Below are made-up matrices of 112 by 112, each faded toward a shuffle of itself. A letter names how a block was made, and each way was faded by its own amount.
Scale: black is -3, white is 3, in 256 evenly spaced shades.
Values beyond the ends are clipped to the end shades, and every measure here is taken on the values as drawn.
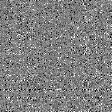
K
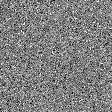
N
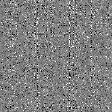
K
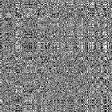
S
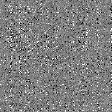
K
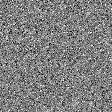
N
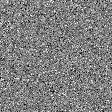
N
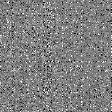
K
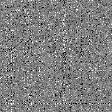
K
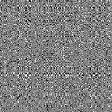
S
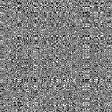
S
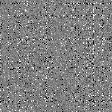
K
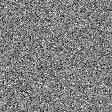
N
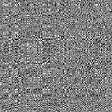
S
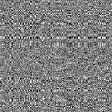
S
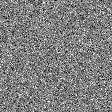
N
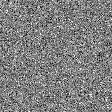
N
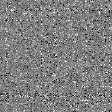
K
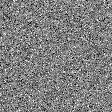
N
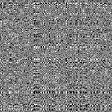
S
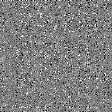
K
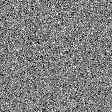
N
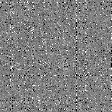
K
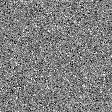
N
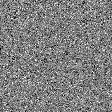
N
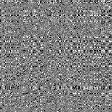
S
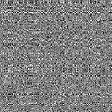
S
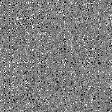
K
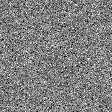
N
